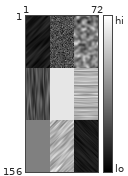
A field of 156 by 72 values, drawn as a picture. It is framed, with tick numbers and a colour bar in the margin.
The table splits into 3 rows of 3 panels. Panel 1,1: very low, slanting up to the right, faint in contrast. Panel 1,2: low, fine-grained. Panel 1,3: middling, blotchy, strong in contrast. Panel 2,1: low, streaked downward. Panel 2,2: very high, flat. Panel 2,3: high, streaked across. Panel 3,1: middling, flat. Panel 3,2: high, slanting up to the right. Panel 3,3: very low, slanting down to the right, faint in contrast.
